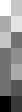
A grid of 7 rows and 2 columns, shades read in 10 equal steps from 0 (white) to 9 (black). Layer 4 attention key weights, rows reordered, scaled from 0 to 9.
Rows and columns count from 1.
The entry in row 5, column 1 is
5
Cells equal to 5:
4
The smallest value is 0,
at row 1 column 1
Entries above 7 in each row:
0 0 0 0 0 0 1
